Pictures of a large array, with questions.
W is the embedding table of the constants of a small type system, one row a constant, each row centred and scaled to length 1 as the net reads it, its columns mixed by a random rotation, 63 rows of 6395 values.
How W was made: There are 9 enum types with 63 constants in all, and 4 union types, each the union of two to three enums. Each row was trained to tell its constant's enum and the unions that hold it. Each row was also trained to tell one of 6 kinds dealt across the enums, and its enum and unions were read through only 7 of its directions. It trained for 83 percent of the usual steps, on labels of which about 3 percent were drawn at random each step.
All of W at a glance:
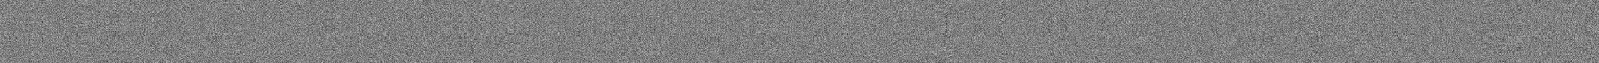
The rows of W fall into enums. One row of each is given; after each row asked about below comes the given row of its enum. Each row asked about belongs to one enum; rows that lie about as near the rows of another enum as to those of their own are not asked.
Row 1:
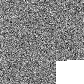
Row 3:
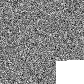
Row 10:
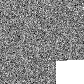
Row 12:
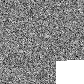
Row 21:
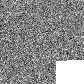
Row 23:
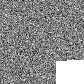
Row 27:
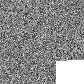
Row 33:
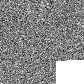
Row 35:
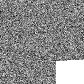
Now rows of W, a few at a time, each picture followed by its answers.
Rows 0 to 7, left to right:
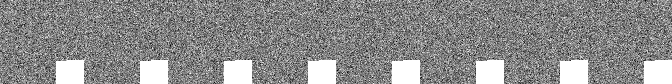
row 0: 12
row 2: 33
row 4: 21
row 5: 10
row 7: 33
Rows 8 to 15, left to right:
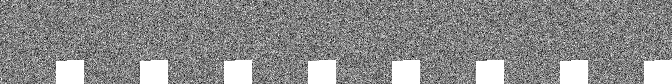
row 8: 21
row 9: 23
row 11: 3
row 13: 23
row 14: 21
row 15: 27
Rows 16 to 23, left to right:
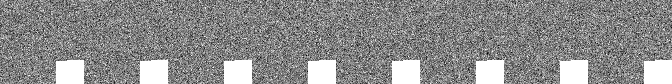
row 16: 21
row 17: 35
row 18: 27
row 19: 12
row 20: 27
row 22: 1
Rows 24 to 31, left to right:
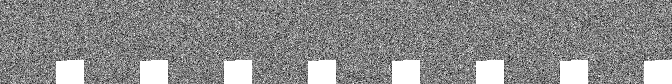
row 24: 12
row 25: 3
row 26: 10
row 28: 10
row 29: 27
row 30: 10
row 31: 35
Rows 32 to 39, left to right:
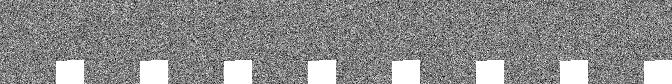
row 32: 35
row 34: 33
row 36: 1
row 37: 1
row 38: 1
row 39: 3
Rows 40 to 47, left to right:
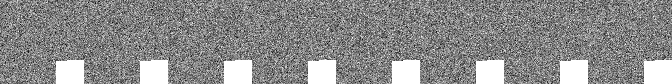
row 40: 33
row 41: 1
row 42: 33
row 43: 23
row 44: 21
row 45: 3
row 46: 1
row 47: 10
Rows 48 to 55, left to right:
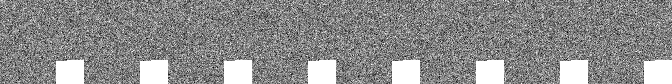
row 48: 23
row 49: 12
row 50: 10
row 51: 33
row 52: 3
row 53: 21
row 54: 21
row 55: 3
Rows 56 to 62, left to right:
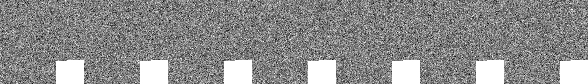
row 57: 1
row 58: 35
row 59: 21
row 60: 3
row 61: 3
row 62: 33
